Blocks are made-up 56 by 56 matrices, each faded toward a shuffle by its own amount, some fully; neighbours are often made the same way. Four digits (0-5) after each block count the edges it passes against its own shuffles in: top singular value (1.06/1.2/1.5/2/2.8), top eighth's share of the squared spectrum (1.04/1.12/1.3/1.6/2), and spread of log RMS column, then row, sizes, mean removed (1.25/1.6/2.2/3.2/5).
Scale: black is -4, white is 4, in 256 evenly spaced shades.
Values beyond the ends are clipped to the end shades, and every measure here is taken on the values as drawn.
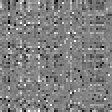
4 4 2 2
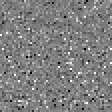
1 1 0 1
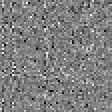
3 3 2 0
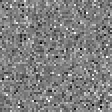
2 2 0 0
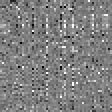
4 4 2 1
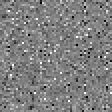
3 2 1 0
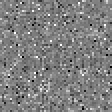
2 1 0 0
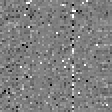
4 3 1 0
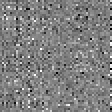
4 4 2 2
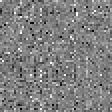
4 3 2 1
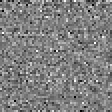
1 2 0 2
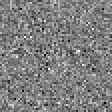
0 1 0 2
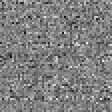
0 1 0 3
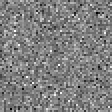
0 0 0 0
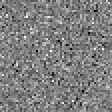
0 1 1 1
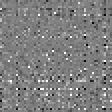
4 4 2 2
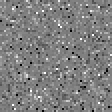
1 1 0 0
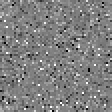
1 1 0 0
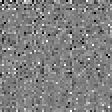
4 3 1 2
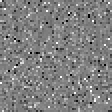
1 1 0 0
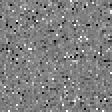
1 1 0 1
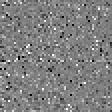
3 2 0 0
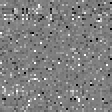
3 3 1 1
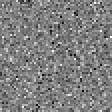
3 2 1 0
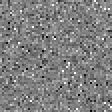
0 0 0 0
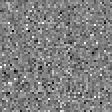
3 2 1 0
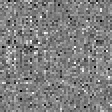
4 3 2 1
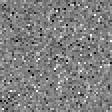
0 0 0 0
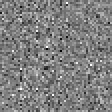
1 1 2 0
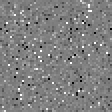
1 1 0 0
